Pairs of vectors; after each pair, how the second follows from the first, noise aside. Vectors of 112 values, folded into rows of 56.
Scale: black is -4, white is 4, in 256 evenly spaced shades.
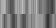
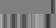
partly zeroed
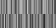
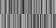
wrapped around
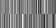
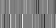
partly zeroed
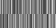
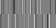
partly zeroed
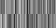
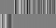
partly zeroed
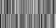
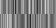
wrapped around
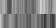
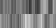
wrapped around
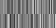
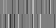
partly zeroed
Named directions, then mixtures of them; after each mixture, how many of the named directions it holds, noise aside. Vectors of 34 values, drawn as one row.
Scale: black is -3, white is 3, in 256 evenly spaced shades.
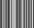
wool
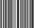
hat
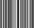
one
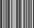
one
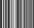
two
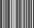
one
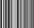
two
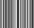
one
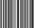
one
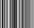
two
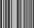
two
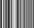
two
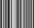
two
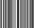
one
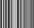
two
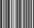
one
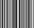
one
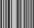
two
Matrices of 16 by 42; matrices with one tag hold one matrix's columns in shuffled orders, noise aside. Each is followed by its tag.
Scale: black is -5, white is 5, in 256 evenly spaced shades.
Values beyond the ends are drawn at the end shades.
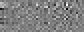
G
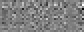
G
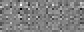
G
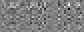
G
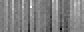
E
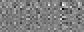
G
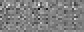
G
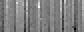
E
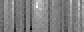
E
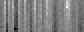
E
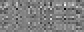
G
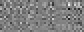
G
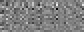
G
